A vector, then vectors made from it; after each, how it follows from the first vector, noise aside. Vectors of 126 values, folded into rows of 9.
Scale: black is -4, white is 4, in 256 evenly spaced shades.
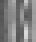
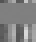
partly zeroed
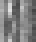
reversed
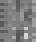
partly zeroed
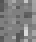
partly zeroed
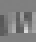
partly zeroed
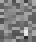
sign-scrambled
